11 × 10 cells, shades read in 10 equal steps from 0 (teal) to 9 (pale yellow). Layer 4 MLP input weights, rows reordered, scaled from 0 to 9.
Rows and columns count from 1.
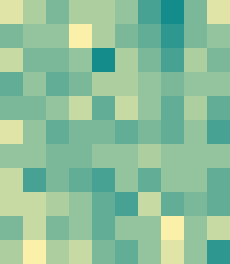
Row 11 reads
6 9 6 7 4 3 5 8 5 1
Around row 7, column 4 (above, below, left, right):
4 3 4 5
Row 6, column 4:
4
